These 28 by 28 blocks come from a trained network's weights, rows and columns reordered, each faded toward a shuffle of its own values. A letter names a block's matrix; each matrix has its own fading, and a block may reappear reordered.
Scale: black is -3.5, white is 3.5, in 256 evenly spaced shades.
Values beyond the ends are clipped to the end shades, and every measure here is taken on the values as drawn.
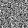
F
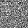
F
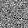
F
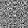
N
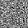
N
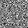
F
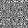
N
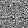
F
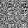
N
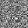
N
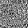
N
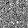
F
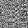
N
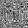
N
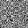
N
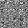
N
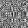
N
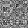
N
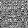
N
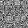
F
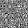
N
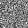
F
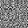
N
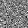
F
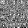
N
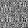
N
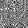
N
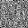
N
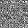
N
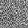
N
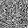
F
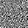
N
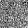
F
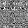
N
